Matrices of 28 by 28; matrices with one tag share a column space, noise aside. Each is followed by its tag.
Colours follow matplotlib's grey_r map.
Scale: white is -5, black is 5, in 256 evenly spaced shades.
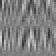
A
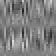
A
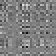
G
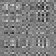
G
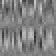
A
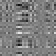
G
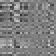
G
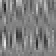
A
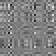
G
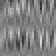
A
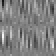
A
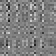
G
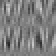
A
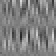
A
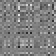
G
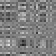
G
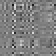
G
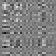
G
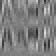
A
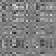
G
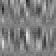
A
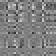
G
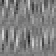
A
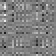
G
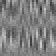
A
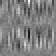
A
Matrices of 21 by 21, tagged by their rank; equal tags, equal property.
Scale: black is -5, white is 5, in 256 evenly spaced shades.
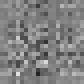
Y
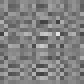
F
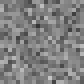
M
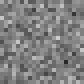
M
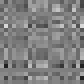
F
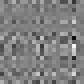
F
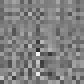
Y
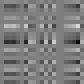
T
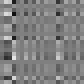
T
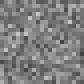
M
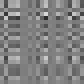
T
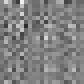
Y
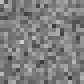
M
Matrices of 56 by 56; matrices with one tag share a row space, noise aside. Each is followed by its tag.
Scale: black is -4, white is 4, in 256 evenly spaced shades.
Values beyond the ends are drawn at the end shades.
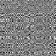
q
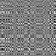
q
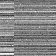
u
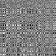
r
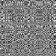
q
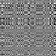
q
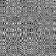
r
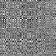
r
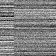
u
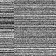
u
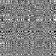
q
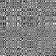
r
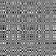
r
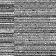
u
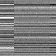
u
